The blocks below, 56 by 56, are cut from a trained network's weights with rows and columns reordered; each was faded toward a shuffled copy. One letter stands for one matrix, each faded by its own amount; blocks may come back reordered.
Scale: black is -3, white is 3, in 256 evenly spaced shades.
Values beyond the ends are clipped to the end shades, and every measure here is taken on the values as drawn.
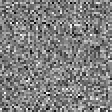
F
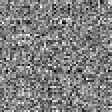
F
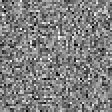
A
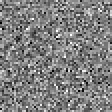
A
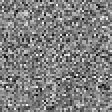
F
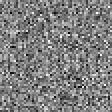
F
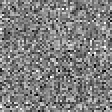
F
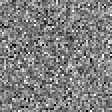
A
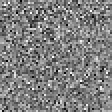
A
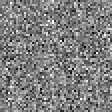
A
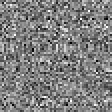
F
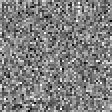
A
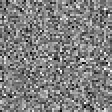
A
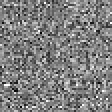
F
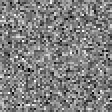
A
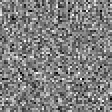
F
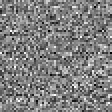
F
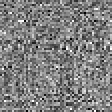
F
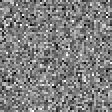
A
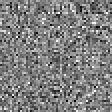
F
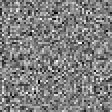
F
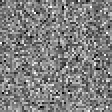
A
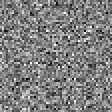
F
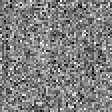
A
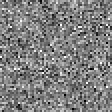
A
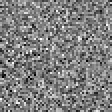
A
